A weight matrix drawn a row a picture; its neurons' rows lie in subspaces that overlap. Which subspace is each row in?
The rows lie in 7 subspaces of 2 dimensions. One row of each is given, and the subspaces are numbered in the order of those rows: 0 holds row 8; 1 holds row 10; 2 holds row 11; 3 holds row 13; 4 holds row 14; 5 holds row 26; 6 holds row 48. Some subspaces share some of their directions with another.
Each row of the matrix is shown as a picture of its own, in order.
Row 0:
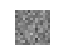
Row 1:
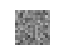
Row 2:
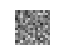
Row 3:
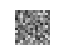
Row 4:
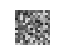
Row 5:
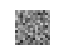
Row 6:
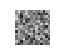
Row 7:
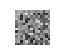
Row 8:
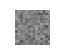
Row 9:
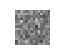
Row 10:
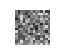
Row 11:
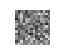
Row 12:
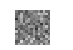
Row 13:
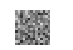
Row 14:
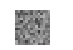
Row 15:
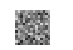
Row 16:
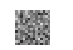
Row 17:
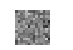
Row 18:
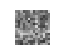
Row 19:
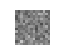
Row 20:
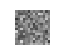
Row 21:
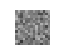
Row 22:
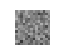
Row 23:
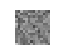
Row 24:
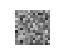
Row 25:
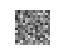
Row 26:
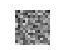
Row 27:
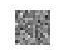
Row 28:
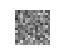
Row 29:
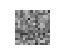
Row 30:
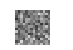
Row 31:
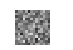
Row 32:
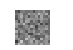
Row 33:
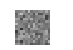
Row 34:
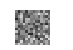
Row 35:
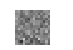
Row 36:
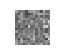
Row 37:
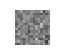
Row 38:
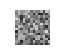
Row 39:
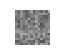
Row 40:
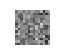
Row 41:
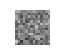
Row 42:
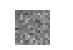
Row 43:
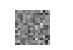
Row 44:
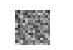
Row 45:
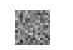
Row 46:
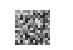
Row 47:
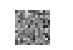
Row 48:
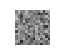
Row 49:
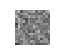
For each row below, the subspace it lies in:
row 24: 1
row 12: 5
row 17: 6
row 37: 0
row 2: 3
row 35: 0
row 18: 3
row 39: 3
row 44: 5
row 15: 6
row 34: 2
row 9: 4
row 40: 0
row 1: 1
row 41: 6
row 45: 2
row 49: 5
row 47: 6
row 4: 4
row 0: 2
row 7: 4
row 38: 1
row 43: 0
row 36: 6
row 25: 5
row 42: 4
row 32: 6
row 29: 3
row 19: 2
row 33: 1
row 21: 4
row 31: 2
